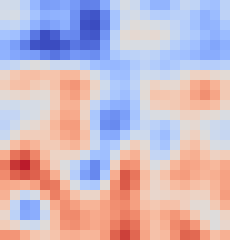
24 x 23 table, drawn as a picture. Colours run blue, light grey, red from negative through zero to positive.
Overall the values sit about 50% of the way up the scale. There are no lone odd cells. The field climbs toward the bottom. The texture is blotchy.
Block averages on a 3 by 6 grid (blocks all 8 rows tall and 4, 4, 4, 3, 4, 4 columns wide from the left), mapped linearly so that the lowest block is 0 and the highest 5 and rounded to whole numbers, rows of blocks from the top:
100221 / 342233 / 443544
